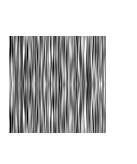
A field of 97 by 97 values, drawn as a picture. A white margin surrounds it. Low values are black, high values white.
The top and bottom halves mirror each other. On average the colour sits 50% of the way up the scale. The grain runs up and down. The values follow a bell shape.
